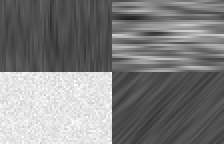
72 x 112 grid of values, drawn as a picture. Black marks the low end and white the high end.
It is made of 2 by 2 panels. Panel 1,1: low, streaked downward, faint in contrast. Panel 1,2: middling, streaked across, strong in contrast. Panel 2,1: very high, fine-grained, faint in contrast. Panel 2,2: low, slanting up to the right, faint in contrast.
